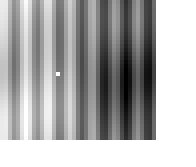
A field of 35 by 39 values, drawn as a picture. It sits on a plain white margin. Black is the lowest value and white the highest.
Stripes: upright, repeating 7 times. Slope: up to the left. Lone odd cells: 1, higher than its neighbours. Ninth with the lowest average: middle right. Ninth with the highest average: bottom left.
